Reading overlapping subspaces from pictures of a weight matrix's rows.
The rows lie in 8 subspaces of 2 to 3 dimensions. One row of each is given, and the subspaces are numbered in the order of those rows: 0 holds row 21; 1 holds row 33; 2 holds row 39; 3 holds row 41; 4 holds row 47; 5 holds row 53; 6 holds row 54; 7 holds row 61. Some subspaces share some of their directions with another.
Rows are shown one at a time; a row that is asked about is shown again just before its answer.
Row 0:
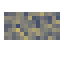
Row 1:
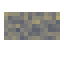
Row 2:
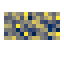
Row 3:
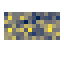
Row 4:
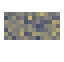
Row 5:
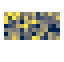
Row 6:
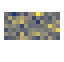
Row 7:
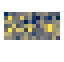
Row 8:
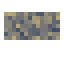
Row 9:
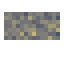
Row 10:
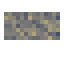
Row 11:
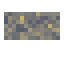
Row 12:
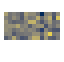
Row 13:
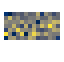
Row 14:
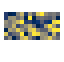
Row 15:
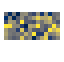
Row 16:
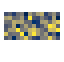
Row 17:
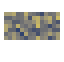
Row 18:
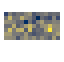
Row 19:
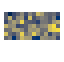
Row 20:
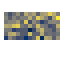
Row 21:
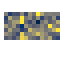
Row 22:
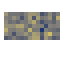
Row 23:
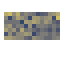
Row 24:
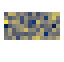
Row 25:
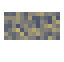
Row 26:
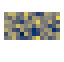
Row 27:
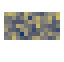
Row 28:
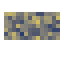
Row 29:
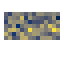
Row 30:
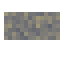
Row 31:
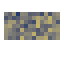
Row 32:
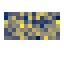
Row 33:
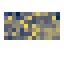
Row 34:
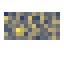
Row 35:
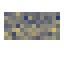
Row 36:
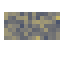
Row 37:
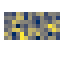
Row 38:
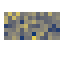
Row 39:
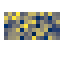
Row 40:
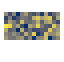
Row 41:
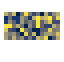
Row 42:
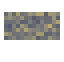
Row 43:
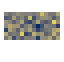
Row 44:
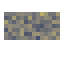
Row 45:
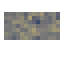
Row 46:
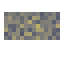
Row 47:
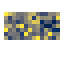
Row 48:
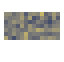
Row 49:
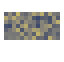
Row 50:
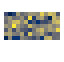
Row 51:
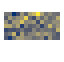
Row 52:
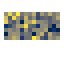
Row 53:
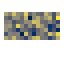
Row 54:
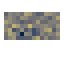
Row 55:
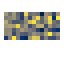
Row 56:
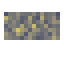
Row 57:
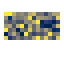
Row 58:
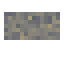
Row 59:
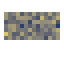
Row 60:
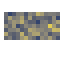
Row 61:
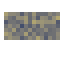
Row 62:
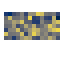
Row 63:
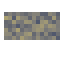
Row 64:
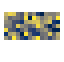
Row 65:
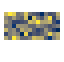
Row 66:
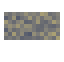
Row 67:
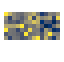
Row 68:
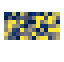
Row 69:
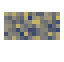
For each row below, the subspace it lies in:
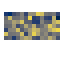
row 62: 1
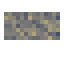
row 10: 5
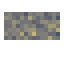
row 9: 5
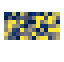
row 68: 2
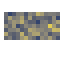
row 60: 0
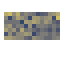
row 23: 1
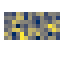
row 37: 1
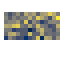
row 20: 6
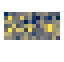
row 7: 6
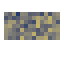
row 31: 2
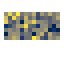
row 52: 3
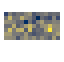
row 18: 6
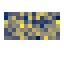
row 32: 7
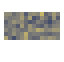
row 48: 4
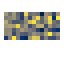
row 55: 4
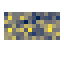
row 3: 6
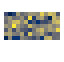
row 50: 6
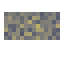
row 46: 7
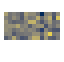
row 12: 4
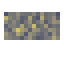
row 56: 0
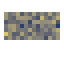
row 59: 7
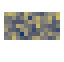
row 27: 3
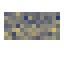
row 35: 0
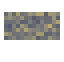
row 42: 3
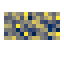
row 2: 5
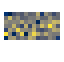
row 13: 4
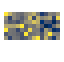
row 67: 4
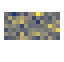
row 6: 0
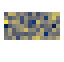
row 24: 2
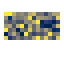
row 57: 4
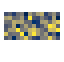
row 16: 5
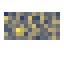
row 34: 0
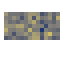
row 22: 4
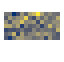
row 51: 0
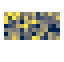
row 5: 3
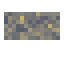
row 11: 0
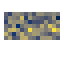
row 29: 0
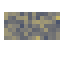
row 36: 7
